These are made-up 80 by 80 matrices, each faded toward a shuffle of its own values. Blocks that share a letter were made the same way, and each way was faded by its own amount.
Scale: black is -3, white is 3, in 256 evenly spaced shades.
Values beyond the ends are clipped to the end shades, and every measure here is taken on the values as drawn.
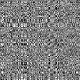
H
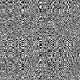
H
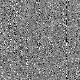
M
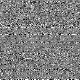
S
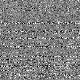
S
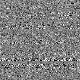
S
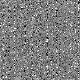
M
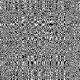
H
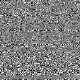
S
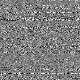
S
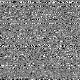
S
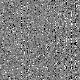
M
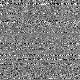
S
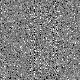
M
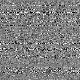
S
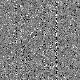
M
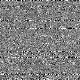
S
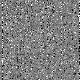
M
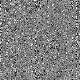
M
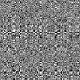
H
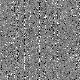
M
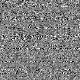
S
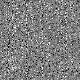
M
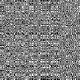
H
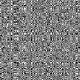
H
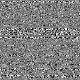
S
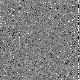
M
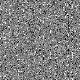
M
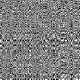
H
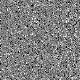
M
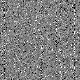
M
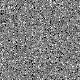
M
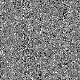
M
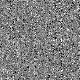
M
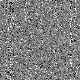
M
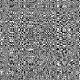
H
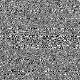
S
